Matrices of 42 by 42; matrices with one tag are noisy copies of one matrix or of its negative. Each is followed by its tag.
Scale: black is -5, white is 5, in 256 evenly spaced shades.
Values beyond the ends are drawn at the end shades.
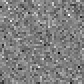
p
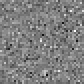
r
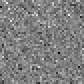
p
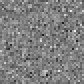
r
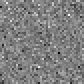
p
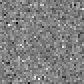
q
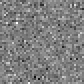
q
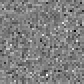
r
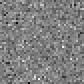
q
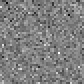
p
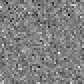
p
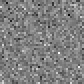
p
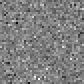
q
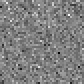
p
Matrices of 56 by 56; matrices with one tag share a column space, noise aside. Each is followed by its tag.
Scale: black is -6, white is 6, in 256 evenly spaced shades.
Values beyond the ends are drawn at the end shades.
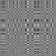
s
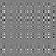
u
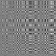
s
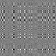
u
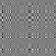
u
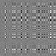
u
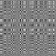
s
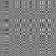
s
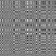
s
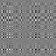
u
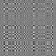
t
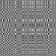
s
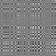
t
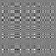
u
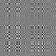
t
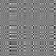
t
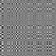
t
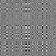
t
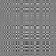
t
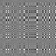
u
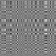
s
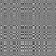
t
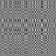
s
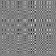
s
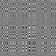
t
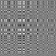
s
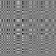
s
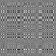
u
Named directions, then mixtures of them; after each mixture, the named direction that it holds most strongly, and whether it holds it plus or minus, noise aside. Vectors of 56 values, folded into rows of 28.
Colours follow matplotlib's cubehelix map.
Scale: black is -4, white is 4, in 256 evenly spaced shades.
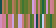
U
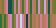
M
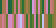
U, plus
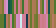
M, plus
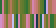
U, plus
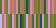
M, minus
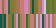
U, minus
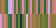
M, minus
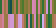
U, plus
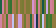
U, plus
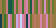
M, plus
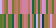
U, minus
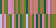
M, minus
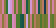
M, minus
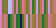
M, minus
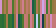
U, minus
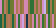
M, plus
